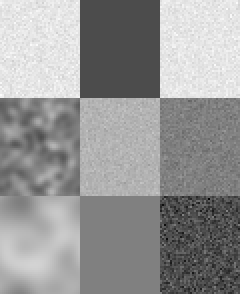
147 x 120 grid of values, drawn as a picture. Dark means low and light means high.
The table splits into 3 rows of 3 panels. Panel 1,1: very high, fine-grained, faint in contrast. Panel 1,2: low, flat. Panel 1,3: very high, fine-grained, faint in contrast. Panel 2,1: middling, blotchy. Panel 2,2: high, fine-grained, faint in contrast. Panel 2,3: middling, fine-grained, faint in contrast. Panel 3,1: high, smooth. Panel 3,2: middling, flat. Panel 3,3: low, fine-grained.
